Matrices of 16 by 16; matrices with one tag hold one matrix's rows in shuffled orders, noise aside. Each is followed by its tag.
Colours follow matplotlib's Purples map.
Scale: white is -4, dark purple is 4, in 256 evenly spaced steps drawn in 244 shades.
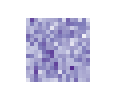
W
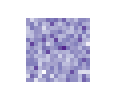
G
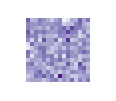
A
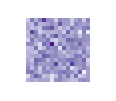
W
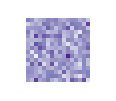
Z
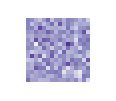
Z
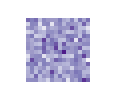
G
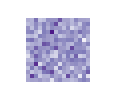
W
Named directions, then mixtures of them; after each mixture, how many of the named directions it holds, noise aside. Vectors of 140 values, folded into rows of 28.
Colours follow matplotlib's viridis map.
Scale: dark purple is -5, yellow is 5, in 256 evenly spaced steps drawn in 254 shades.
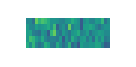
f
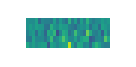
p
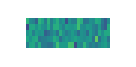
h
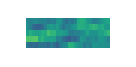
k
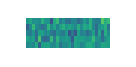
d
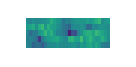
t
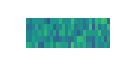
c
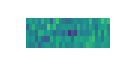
two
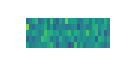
two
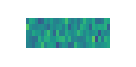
three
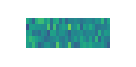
three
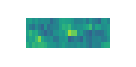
one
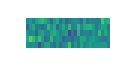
three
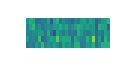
three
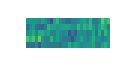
two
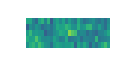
two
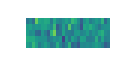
one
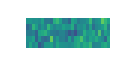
three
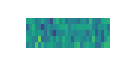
three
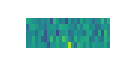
three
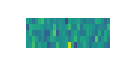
three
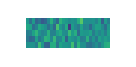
two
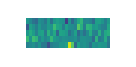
three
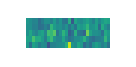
two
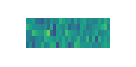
two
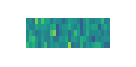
two
